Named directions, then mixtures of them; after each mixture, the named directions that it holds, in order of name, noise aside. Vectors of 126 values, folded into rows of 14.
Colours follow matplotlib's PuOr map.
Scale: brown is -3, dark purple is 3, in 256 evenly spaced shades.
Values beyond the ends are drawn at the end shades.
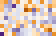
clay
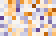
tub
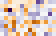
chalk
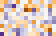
clay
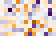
chalk, clay, tub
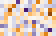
chalk, clay, tub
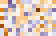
chalk, clay, tub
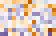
chalk, clay, tub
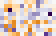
chalk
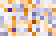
chalk, clay, tub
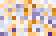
chalk, clay, tub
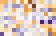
clay, tub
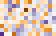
clay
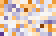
clay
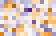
clay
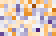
clay, tub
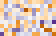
clay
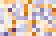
chalk, clay, tub
